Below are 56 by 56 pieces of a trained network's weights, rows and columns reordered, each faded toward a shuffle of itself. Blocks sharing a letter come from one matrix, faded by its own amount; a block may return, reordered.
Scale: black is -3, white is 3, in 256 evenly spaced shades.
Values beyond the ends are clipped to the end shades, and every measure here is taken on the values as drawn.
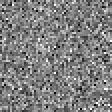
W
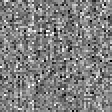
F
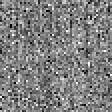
F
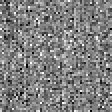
F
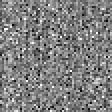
F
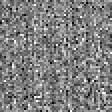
F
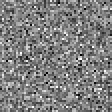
W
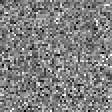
W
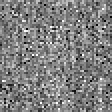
F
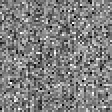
F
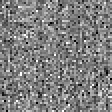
F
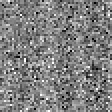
F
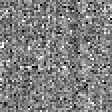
F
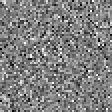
W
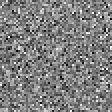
W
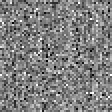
F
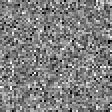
W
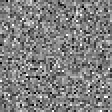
W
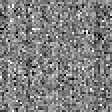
F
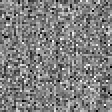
F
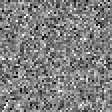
W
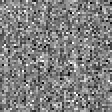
F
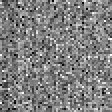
F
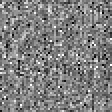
F
